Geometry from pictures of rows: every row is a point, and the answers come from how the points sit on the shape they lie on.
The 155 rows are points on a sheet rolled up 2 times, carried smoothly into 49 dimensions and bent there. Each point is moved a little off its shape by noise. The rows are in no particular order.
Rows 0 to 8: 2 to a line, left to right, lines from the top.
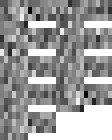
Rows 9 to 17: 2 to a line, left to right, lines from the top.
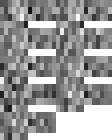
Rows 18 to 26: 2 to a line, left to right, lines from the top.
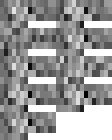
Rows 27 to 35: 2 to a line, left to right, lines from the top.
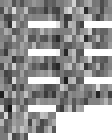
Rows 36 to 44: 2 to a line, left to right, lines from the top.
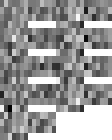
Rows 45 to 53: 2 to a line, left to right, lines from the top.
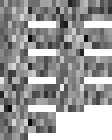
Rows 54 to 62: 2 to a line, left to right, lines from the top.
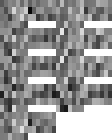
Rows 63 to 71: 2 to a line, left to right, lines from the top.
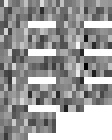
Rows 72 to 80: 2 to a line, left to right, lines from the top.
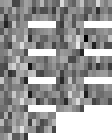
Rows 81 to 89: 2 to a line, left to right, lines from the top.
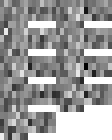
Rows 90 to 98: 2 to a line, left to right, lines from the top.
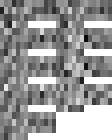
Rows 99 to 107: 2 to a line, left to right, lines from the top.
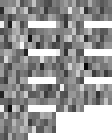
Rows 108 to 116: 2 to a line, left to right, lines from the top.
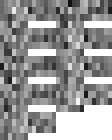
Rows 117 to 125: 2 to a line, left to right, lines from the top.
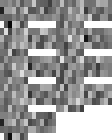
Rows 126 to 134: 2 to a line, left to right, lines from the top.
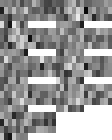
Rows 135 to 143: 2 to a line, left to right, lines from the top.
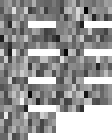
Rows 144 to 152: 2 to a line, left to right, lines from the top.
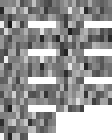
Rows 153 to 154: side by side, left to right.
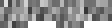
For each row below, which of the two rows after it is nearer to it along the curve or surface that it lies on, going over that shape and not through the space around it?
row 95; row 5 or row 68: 68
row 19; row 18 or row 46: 46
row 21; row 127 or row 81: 81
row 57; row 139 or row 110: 139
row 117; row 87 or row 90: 90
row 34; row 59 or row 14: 59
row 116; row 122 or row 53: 53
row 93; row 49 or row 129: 129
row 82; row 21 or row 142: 21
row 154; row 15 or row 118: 118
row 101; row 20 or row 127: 127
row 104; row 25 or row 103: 103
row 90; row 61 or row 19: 61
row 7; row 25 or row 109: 25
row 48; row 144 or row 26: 144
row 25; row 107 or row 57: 57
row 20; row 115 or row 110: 110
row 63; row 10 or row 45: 10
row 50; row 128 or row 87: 87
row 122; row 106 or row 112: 106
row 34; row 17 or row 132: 17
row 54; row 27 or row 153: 27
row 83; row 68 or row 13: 68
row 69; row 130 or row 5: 130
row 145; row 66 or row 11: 11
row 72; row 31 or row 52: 31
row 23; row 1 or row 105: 1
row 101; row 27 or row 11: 27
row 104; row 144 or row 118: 118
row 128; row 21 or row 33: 33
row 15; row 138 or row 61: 61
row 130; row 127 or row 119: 119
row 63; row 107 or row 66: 66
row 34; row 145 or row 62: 145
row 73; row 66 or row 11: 66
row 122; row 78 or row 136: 136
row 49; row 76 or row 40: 76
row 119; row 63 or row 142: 63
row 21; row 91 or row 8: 8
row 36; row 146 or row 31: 31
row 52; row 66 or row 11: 66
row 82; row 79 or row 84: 79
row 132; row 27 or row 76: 27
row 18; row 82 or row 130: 82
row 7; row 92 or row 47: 92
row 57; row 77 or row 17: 77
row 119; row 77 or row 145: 77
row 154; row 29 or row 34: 29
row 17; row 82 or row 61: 82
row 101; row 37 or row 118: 37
